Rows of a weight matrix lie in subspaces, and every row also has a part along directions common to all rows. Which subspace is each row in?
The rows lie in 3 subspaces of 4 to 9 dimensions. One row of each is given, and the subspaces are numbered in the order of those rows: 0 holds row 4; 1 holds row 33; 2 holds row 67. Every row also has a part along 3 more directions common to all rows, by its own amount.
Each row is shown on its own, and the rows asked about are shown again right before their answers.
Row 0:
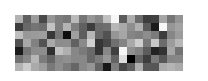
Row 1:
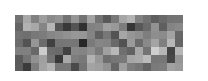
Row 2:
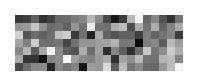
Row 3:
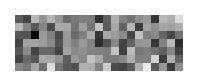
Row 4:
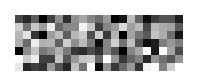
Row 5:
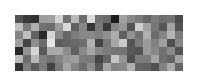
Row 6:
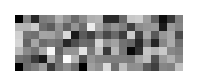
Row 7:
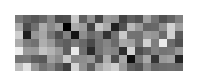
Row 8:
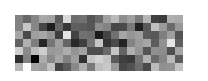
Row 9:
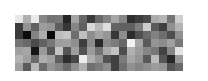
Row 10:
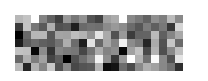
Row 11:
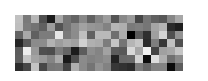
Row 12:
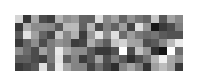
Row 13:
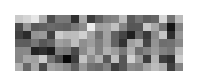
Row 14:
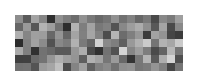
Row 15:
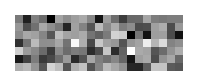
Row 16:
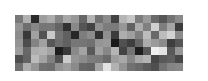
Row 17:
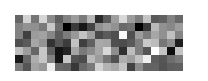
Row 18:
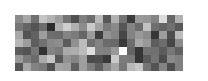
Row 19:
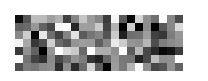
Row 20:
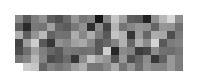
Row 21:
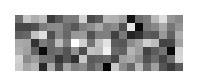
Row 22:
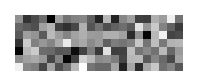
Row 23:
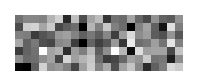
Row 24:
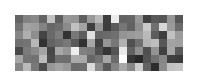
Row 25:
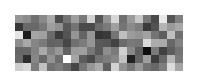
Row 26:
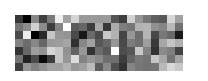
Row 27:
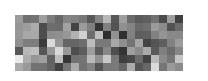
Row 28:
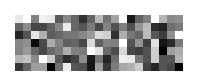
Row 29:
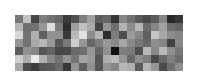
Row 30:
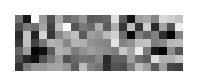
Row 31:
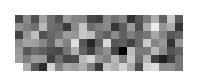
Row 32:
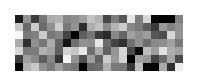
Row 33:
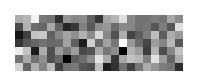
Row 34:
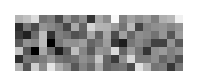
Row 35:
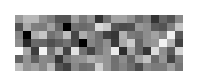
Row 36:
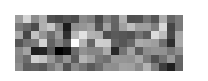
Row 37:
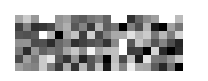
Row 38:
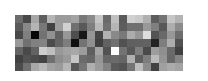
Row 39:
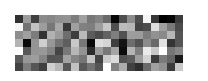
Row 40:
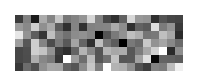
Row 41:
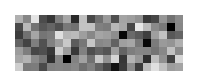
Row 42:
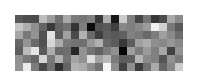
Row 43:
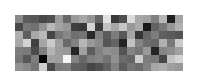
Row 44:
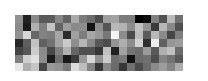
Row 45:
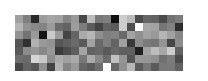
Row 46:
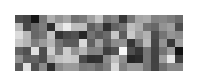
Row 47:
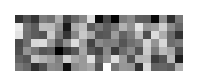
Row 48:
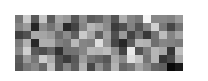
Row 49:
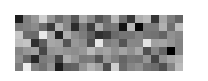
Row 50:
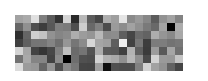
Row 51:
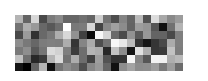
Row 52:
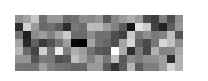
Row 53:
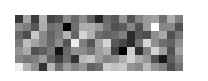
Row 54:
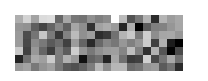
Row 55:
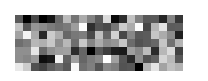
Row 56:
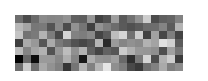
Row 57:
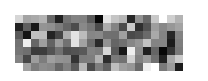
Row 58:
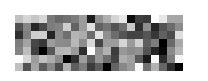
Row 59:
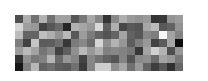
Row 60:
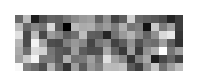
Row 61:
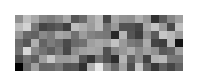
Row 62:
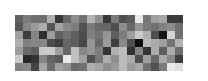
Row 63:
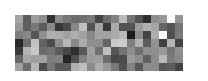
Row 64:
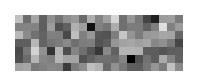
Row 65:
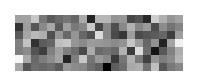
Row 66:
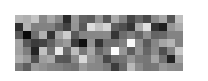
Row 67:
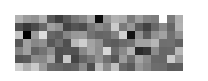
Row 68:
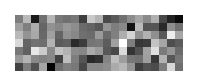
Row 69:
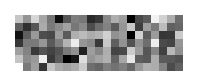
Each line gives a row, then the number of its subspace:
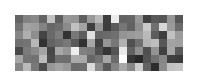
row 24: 2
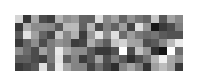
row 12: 0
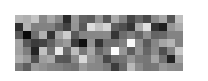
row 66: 1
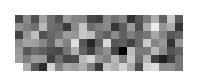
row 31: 2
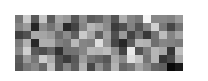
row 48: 2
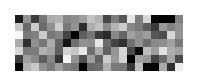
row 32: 2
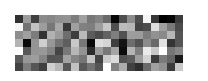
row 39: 2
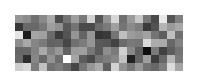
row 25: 2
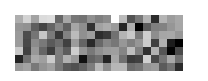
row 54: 2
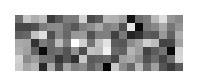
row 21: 0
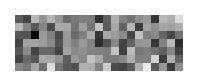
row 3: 0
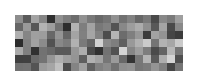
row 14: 0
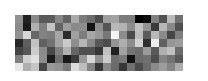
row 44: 2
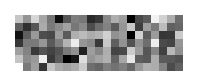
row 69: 2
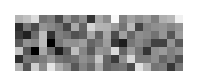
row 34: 0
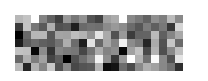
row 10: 1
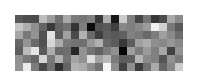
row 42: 0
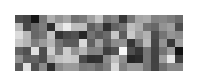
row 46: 1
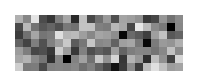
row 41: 1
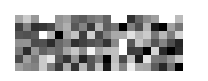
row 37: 2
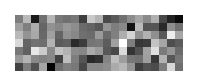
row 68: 0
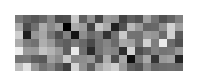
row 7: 1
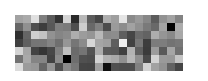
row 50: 1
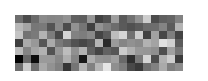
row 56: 0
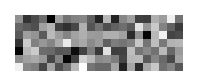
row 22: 2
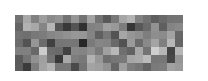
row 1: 1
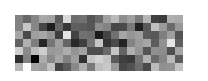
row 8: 0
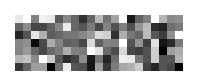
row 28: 0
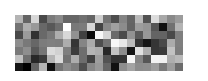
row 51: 2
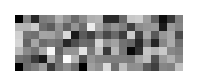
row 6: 2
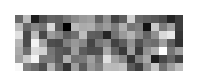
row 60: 0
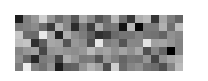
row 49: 0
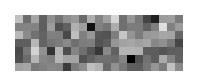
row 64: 2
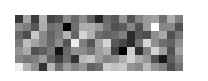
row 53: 2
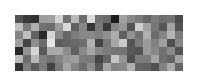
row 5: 0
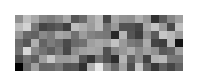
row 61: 2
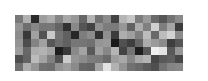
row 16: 0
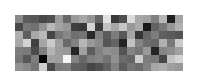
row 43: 2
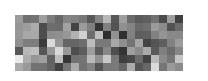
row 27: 0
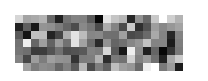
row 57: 2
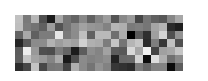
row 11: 2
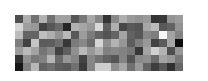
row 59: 2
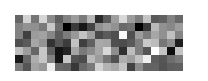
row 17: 1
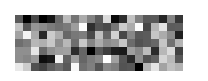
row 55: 1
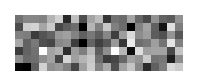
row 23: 1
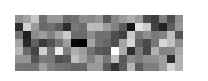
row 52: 1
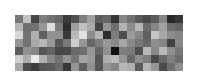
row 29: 0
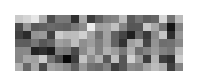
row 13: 1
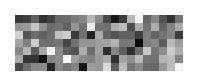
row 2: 2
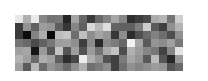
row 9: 1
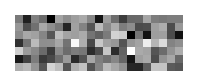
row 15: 0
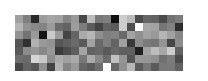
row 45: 0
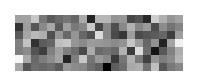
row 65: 0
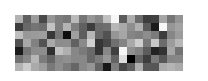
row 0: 2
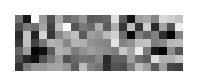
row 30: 0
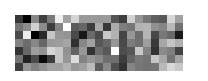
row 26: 0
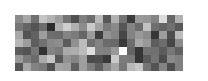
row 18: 1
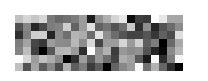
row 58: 0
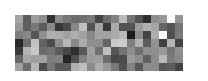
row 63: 2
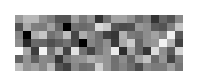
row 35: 1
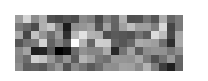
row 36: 0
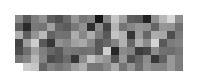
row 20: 2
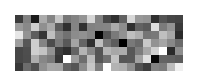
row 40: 1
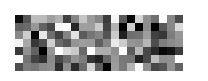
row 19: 0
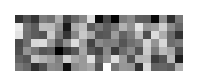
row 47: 0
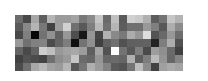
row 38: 0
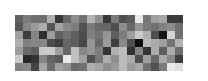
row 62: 2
